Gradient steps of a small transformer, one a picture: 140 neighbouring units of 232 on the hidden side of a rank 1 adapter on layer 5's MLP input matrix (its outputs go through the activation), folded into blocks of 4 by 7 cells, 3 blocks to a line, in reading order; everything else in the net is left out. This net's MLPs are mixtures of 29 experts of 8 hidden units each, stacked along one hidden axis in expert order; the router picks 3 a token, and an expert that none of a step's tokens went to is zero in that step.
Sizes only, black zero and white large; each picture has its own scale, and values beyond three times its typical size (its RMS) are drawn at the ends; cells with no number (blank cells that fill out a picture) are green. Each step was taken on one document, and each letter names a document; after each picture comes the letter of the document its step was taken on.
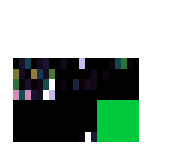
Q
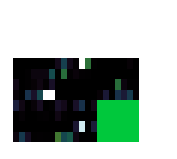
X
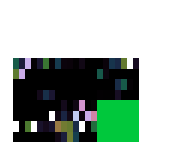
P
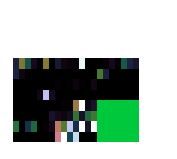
P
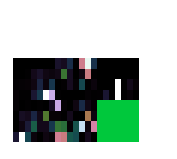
X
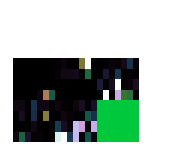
X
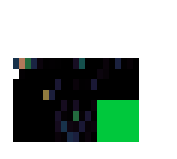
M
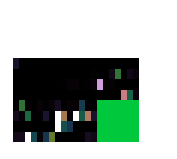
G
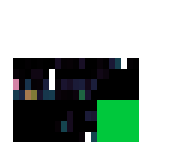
Q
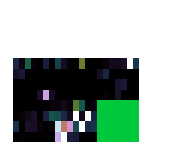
P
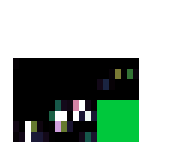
G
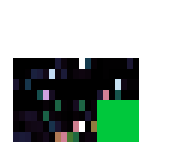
X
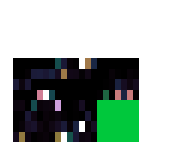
X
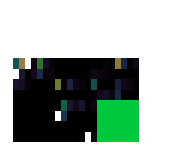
M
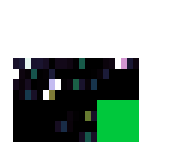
M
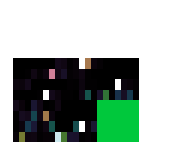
X
